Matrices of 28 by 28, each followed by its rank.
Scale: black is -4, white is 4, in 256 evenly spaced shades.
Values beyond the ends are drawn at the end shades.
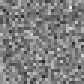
full rank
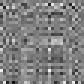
three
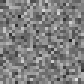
full rank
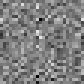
five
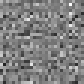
five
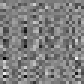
three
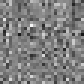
five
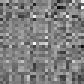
five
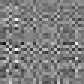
three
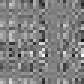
three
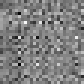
five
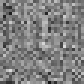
five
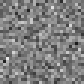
full rank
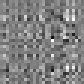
three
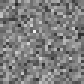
full rank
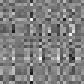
three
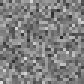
full rank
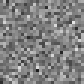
full rank
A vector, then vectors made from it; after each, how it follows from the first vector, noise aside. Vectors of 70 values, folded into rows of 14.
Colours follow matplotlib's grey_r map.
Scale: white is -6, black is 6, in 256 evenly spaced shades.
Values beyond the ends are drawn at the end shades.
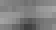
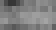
wrapped around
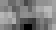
scaled up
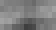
copied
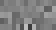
sign-scrambled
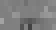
partly zeroed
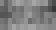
wrapped around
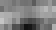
scaled up
